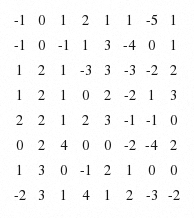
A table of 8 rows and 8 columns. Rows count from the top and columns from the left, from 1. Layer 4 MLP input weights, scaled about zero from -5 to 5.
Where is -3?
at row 3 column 4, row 3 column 6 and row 8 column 7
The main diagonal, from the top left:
-1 0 1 0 3 -2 0 -2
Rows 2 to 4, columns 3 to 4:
-1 1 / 1 -3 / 1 0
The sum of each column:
1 14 8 5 15 -8 -14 7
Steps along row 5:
same down up up down same up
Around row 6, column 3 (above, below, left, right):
1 0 2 0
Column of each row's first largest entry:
4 5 5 8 5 3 2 4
